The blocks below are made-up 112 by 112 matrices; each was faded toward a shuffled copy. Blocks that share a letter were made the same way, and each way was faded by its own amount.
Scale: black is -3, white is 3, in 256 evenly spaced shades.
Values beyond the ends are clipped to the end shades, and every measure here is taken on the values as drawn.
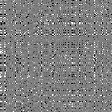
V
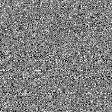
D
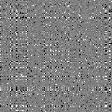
V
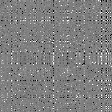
V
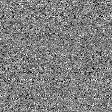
D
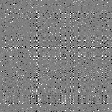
V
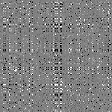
V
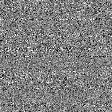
D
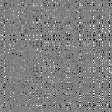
V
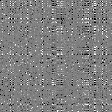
V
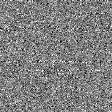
D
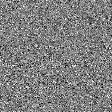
D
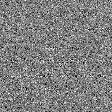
D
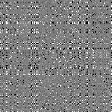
V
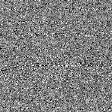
D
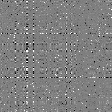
V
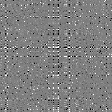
V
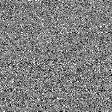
D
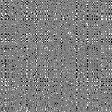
V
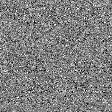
D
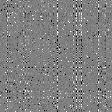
V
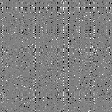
V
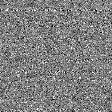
D
